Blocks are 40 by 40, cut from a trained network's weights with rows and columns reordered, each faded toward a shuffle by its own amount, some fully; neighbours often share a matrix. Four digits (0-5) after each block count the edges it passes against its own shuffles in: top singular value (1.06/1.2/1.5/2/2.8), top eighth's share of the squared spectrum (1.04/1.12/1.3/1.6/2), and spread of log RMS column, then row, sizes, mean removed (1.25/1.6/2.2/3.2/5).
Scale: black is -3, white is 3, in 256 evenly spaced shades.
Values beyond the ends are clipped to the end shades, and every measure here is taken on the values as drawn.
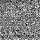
2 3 0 0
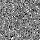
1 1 0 0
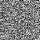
2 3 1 0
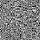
3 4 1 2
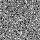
1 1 0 0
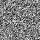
2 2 0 0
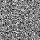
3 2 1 0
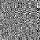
4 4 2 2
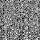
2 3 0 1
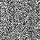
2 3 1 1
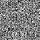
3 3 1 0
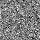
0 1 0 0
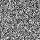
2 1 0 0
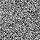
2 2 0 0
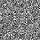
3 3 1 0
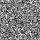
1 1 0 0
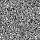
1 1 0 0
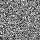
1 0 0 0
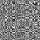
4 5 2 3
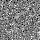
0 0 0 0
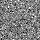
0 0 0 0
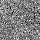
0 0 0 0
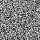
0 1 0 0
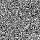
2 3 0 0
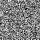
1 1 0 0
